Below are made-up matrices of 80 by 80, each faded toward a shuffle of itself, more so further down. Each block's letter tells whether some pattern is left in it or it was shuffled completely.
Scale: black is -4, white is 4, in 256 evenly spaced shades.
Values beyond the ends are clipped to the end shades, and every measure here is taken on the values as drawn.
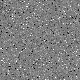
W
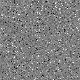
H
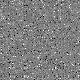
H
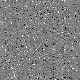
H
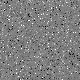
W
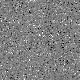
W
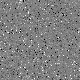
W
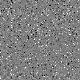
H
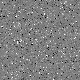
W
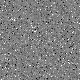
W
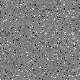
H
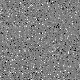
H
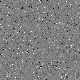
W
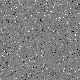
W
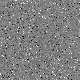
W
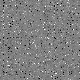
H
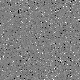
H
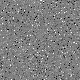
W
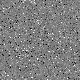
W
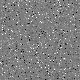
W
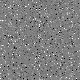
H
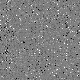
H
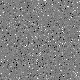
H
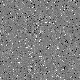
H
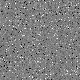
H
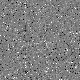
H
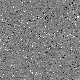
W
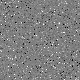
W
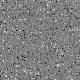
W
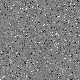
W
